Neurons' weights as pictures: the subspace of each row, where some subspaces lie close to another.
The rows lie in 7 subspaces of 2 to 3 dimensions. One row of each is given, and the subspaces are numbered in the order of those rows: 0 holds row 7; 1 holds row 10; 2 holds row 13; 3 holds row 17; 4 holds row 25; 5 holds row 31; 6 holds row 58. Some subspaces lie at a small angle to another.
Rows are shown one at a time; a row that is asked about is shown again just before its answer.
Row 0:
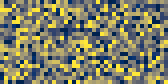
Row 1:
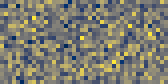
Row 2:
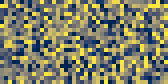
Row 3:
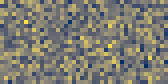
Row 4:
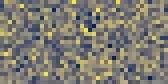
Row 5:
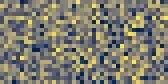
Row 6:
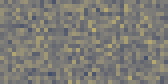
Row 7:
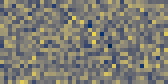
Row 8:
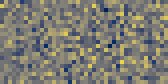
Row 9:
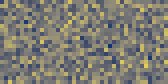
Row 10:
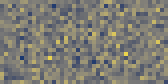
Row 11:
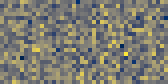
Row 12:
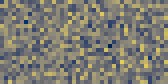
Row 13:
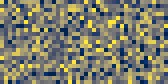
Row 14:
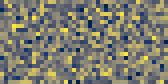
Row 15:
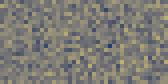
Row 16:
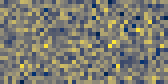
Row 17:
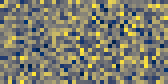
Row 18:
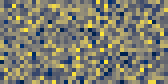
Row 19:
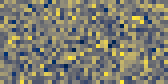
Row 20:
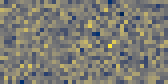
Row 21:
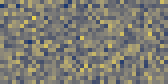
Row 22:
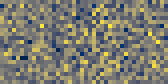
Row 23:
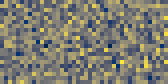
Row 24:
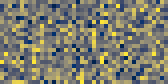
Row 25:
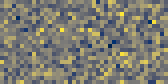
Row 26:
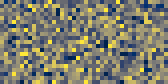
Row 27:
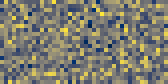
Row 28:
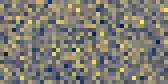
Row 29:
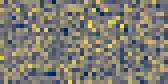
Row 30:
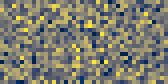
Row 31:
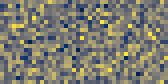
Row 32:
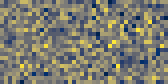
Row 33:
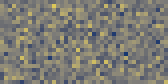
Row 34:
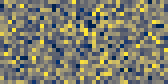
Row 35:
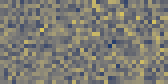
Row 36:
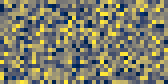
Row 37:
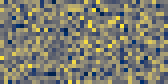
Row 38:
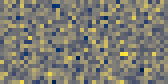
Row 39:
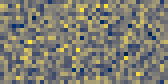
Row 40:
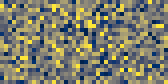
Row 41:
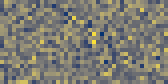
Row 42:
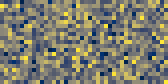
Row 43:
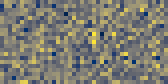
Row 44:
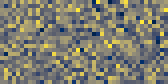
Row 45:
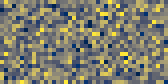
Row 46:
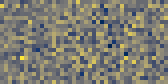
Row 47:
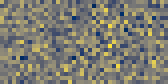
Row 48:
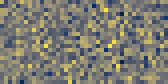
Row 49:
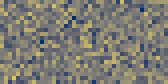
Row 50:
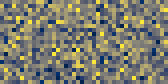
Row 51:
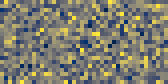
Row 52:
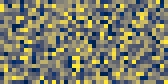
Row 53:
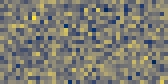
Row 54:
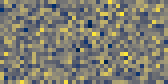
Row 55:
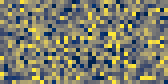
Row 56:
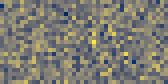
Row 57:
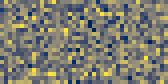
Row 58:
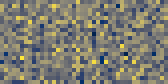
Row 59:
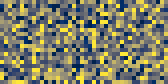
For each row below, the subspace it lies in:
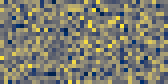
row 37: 2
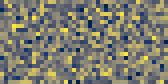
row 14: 5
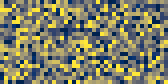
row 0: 1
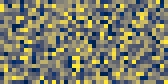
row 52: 5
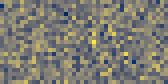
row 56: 0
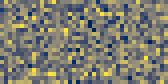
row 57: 0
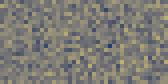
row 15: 0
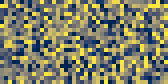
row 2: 0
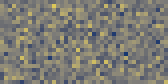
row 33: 1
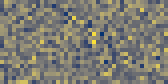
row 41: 0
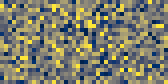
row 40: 1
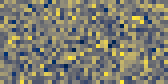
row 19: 4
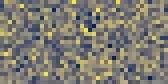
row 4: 1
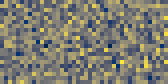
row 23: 0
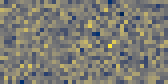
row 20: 3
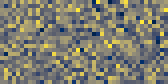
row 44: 4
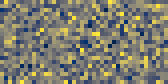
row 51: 3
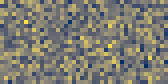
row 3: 2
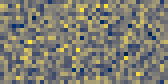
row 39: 5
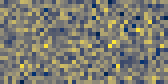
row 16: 6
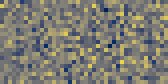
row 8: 5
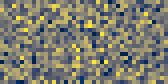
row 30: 6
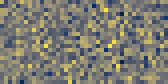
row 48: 5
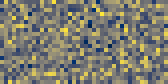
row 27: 2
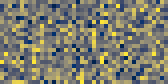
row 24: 6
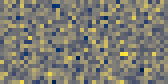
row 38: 4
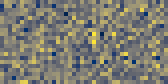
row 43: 5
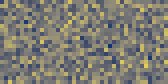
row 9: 2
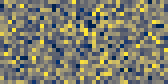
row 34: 1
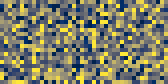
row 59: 6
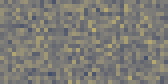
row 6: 0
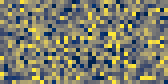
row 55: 1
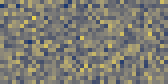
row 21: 0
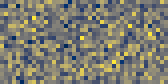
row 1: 5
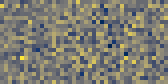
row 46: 3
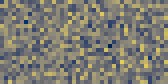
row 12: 2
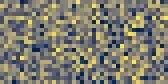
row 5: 6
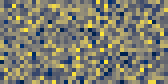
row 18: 4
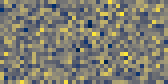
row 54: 3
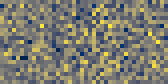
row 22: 1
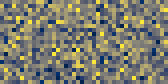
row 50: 4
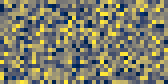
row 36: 3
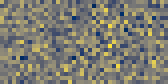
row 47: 1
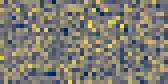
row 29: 2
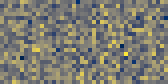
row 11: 6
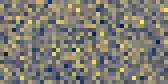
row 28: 4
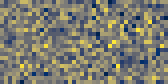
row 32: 6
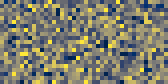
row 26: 4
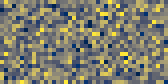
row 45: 3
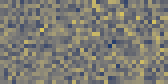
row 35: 4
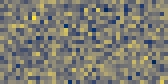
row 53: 5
